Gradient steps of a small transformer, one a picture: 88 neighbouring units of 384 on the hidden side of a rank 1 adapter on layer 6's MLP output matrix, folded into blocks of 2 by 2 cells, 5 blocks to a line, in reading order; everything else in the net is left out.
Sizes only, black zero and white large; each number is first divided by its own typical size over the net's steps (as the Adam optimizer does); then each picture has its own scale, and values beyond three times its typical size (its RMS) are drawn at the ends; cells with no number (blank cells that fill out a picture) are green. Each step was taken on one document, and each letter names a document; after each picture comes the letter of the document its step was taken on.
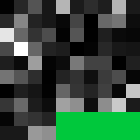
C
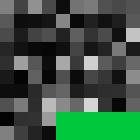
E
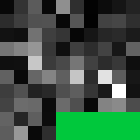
C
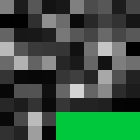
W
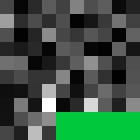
E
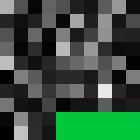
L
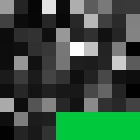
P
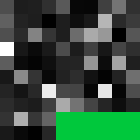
L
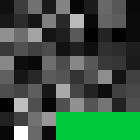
C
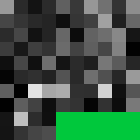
P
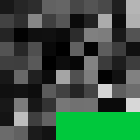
E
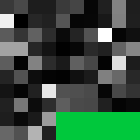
L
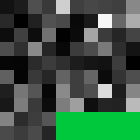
E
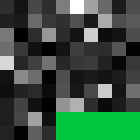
W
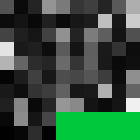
W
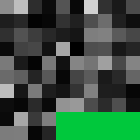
P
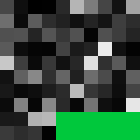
W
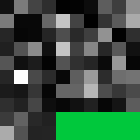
W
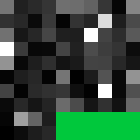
L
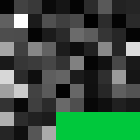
C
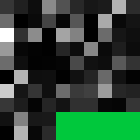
L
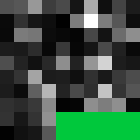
P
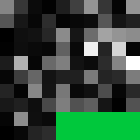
P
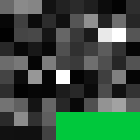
P
